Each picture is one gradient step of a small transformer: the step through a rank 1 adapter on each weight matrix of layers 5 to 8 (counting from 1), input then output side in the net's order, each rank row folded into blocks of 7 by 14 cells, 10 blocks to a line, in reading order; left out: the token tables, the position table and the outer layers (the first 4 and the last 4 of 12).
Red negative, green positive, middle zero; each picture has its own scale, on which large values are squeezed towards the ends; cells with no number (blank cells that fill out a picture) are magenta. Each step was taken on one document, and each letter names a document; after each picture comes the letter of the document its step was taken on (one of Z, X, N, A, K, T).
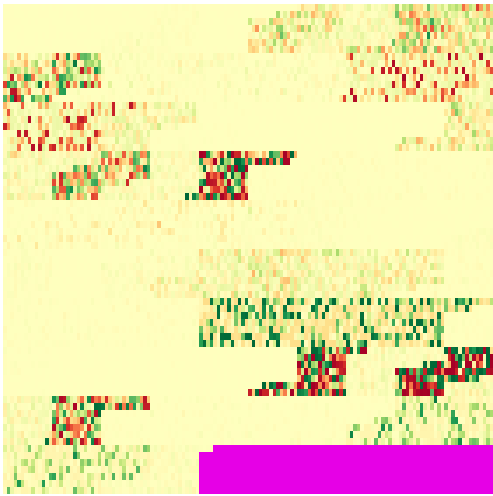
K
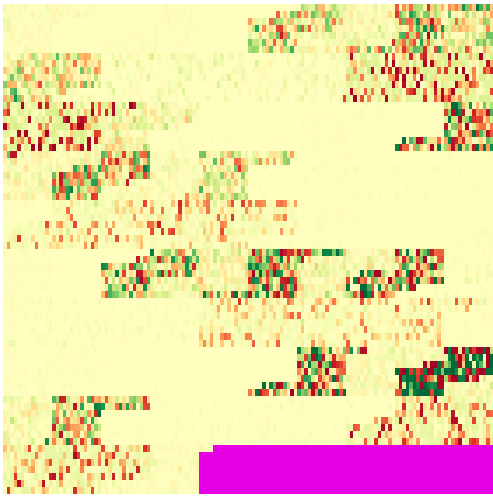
K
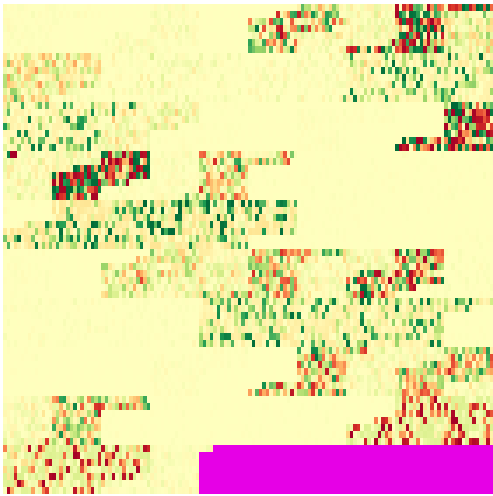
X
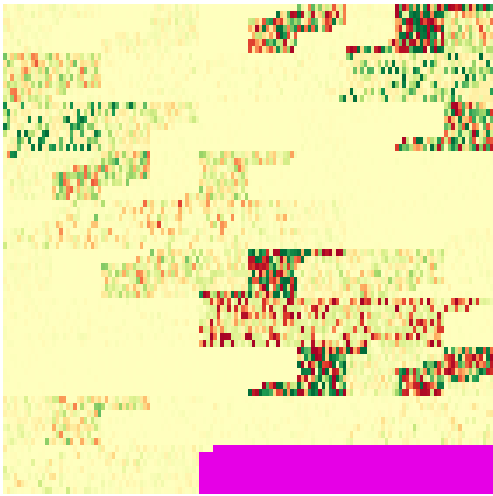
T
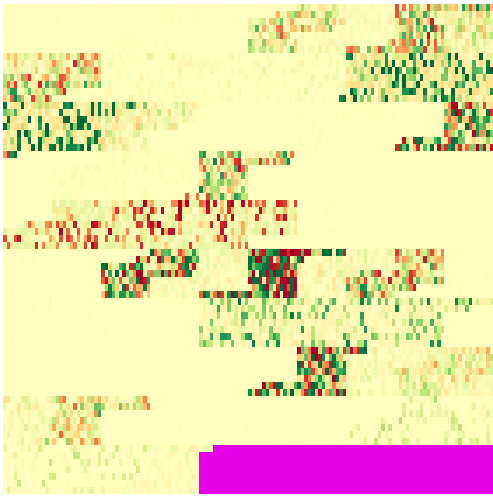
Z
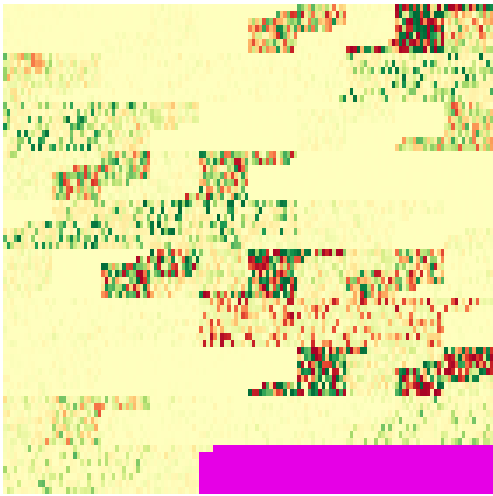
T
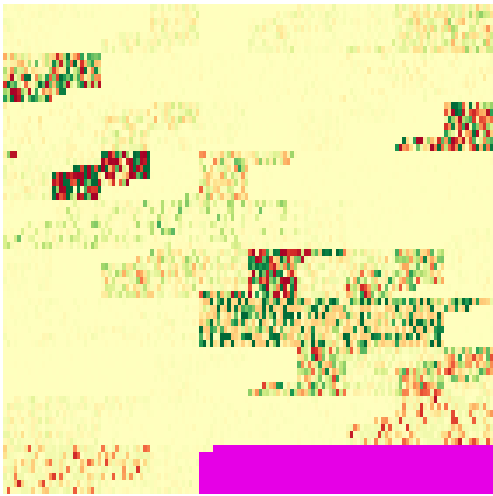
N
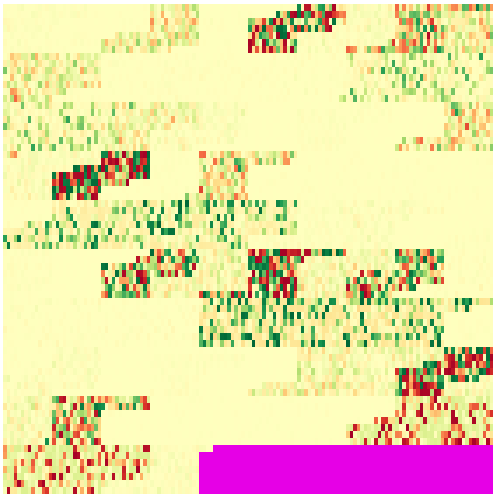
N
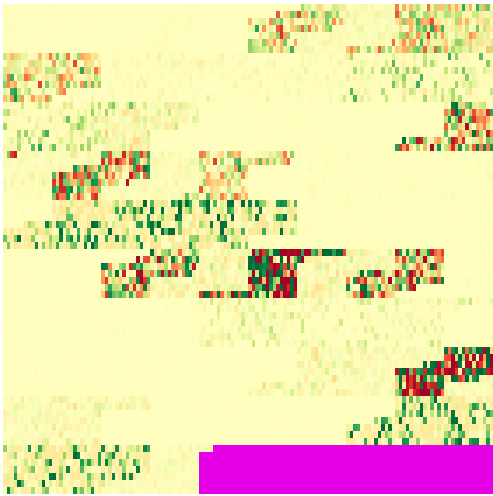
X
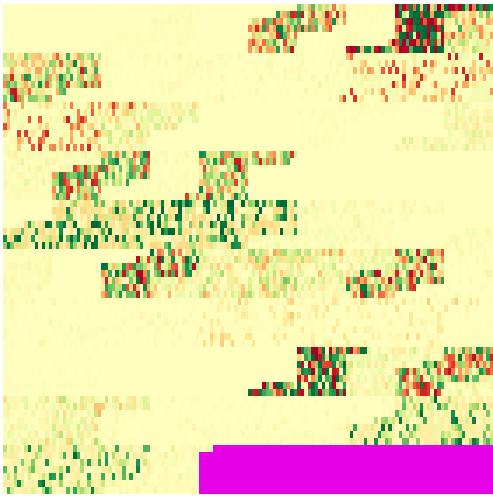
T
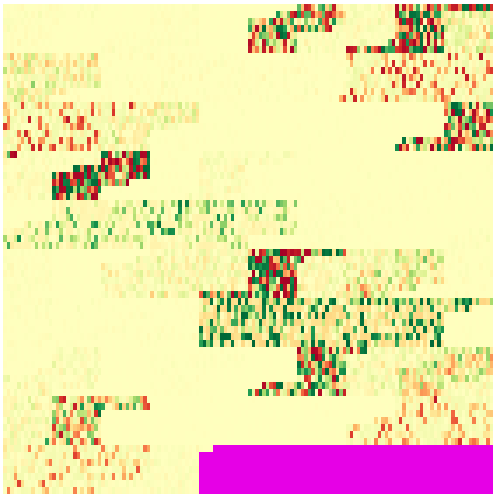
N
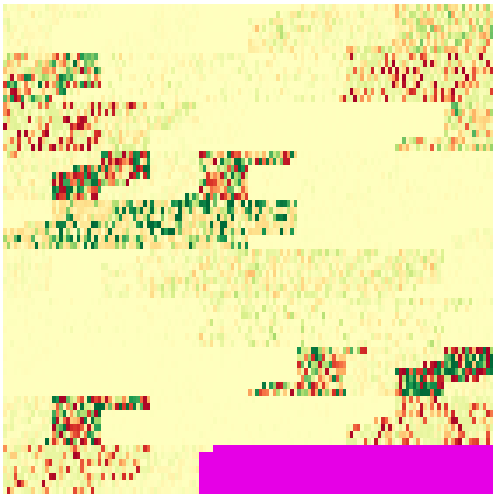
K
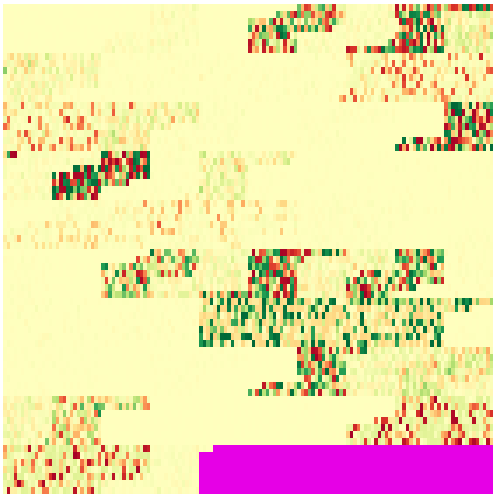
N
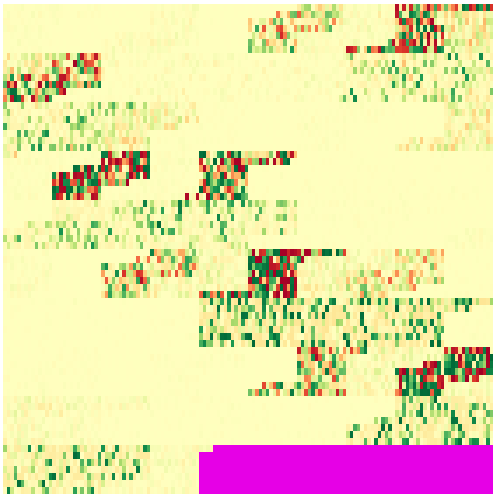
Z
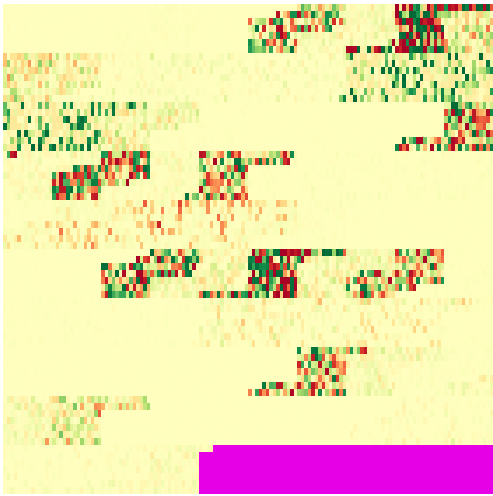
X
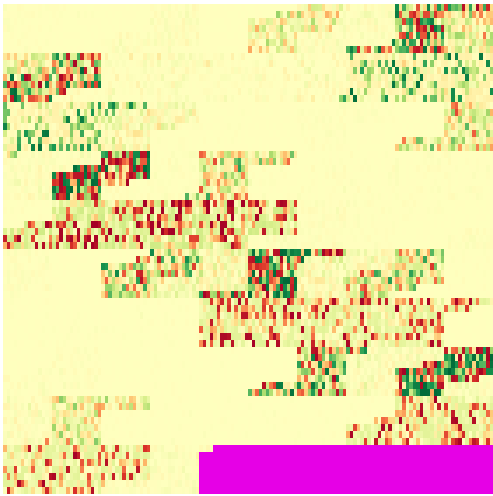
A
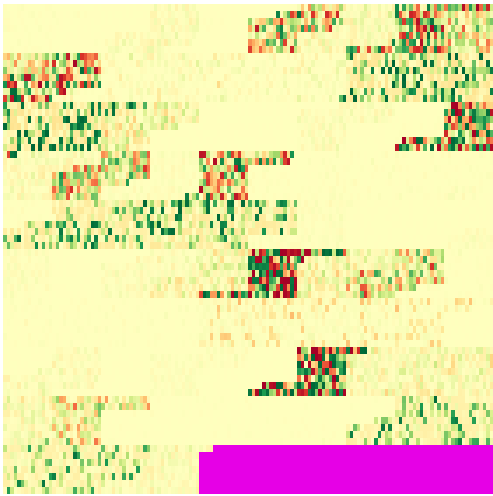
X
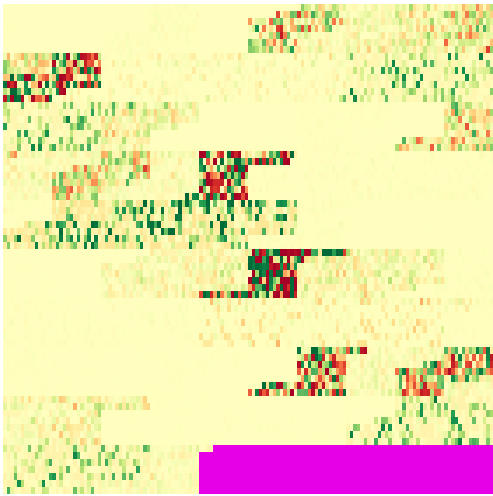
X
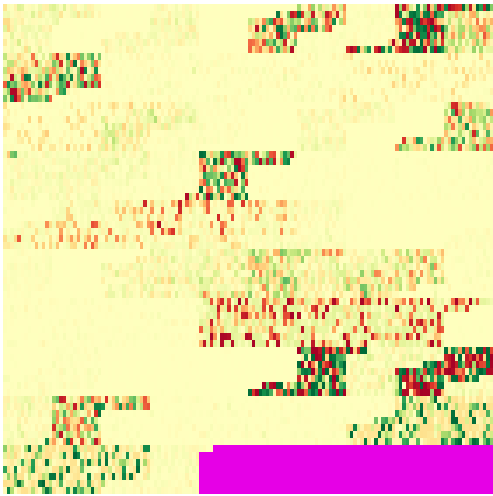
T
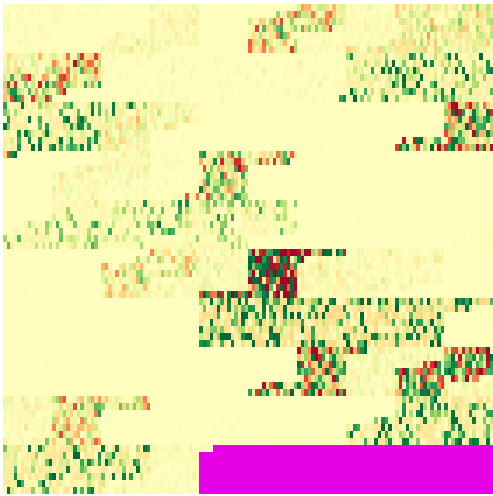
Z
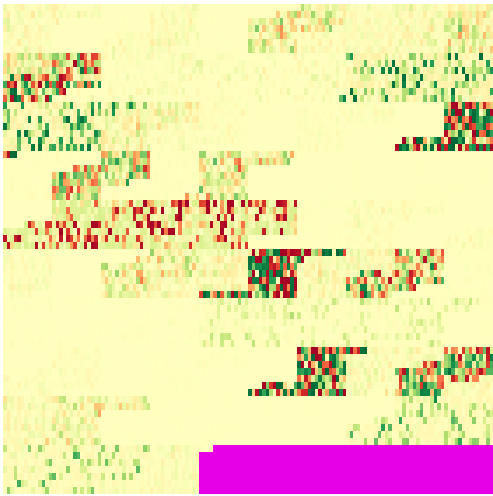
Z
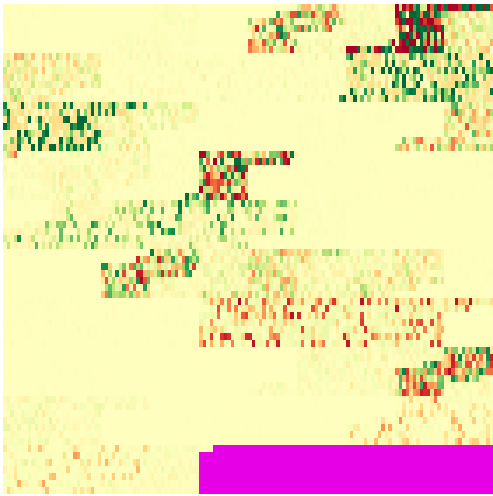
X
